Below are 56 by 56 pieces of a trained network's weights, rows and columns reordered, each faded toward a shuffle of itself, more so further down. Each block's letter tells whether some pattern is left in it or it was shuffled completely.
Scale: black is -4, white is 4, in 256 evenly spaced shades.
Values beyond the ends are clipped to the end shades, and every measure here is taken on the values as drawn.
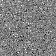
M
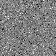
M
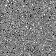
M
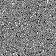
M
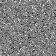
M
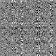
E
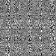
E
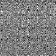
E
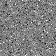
M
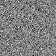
M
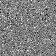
M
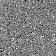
M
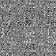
E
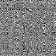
E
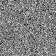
M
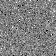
M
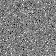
M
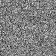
M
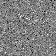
M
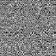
E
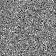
M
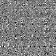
E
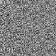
E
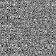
E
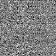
E
